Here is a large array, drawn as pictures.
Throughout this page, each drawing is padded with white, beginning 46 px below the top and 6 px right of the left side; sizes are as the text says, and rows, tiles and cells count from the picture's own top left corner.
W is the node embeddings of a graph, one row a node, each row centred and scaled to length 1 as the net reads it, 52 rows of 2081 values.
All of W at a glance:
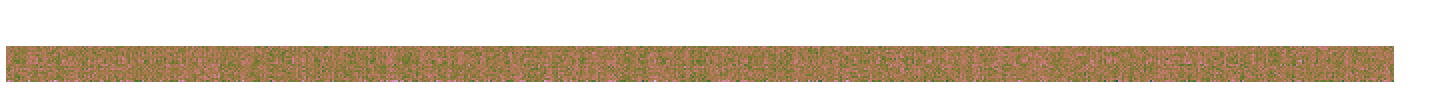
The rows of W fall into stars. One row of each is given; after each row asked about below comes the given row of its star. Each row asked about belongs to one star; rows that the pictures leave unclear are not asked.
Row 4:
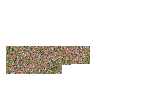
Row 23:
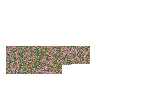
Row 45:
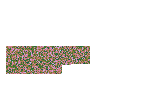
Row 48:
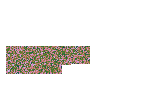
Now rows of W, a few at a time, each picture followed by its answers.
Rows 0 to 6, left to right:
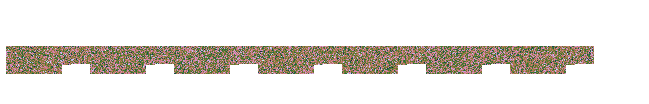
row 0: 23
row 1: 48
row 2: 48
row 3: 45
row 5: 23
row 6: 45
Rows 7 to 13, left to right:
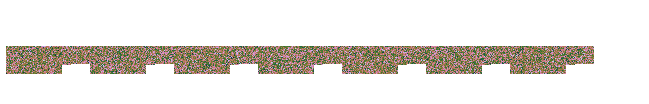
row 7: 23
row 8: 48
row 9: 23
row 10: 45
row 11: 4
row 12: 4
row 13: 4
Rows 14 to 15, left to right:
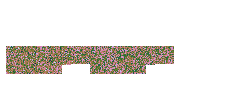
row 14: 45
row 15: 48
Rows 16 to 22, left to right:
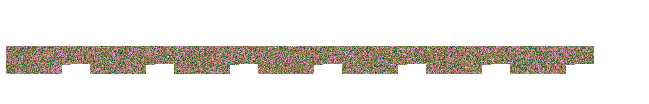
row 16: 45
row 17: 23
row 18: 23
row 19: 45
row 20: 23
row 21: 23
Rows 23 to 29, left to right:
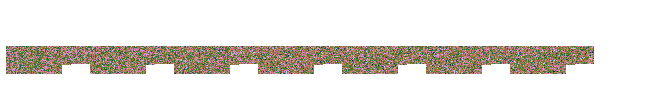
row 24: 45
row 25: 23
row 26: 4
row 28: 4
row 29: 48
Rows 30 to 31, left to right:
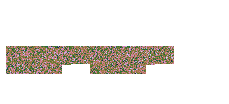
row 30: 4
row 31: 45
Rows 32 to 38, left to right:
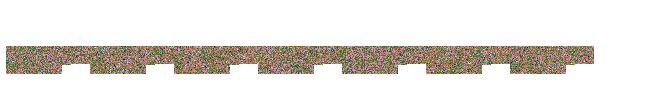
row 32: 45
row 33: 4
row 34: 48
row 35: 48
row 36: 4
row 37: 23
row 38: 45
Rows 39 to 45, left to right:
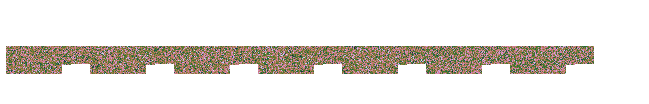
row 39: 4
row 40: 48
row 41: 45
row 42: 48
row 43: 4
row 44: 45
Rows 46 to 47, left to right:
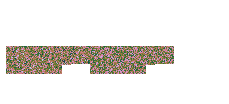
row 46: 4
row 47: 4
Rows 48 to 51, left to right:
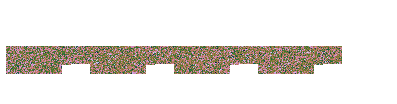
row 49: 23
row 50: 45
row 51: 4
